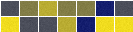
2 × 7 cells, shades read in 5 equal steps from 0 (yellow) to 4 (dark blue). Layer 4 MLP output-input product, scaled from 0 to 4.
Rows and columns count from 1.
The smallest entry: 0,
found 3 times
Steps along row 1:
down down up same up down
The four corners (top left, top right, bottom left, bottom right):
3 3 0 0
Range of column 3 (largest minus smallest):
2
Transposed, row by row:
3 0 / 2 3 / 1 3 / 2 1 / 2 4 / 4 0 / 3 0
